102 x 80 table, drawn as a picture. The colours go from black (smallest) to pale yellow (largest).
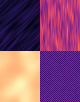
The table splits into 2 rows of 2 panels. Panel 1,1: very low, slanting up to the right, faint in contrast. Panel 1,2: middling, streaked downward. Panel 2,1: very high, smooth, faint in contrast. Panel 2,2: low, checkered.
